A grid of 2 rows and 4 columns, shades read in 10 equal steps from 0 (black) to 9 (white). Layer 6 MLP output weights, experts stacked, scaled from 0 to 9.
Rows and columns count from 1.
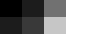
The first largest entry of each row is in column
4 4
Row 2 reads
1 2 7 9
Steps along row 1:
up up up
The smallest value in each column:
0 1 4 9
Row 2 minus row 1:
1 1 3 0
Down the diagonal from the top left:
0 2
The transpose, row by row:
0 1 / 1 2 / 4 7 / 9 9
